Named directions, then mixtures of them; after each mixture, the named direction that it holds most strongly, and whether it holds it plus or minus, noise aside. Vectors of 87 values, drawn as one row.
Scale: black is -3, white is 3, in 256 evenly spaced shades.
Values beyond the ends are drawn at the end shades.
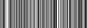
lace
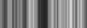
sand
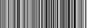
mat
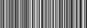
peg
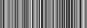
peg, plus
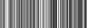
lace, plus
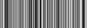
peg, minus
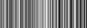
mat, minus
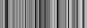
lace, minus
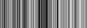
sand, plus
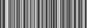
lace, plus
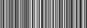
peg, plus
